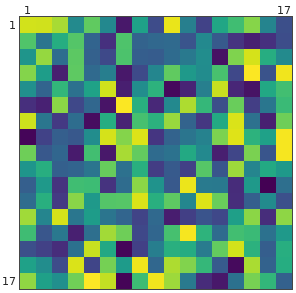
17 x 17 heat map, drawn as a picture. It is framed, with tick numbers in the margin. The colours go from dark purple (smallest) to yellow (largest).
No regular stripes run through it. There is no overall slope. No row or column stands out. The grain is fine, like static. Neither half mirrors the other. No seam splits the table.
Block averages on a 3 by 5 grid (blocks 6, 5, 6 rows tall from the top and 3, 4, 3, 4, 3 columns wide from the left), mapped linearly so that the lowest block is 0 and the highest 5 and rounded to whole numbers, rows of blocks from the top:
52123
02434
25534
